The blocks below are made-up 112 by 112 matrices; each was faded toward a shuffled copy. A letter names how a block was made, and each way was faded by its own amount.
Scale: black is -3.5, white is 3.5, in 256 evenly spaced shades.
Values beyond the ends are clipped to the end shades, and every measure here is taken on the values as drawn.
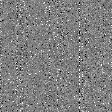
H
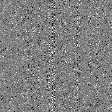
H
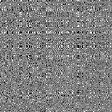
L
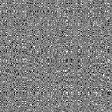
L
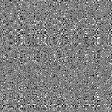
L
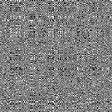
L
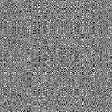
L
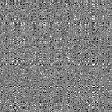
L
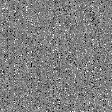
H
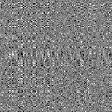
L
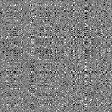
L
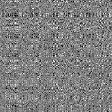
L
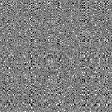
L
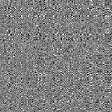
L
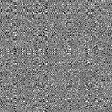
L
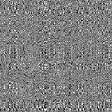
L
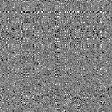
L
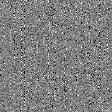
H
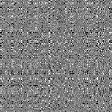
L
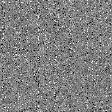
H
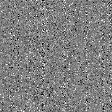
H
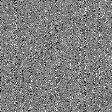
H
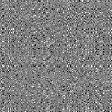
L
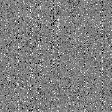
H
